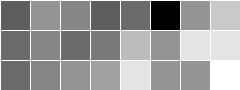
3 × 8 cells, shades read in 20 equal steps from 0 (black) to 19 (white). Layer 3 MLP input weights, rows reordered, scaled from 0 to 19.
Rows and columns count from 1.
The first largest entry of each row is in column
8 7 8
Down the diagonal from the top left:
7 10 11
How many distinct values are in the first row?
6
